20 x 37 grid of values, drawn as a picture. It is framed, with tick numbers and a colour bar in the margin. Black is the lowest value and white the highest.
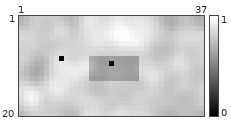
The top middle is the ninth with the highest average. The centre is the ninth with the lowest average. An odd patch, lower than its surroundings, sits in the centre. The texture is blotchy. Two lone cells stand out, each far lower than its neighbours. Overall the values sit about 80% of the way up the scale. The values are skewed, with a long tail toward low values.
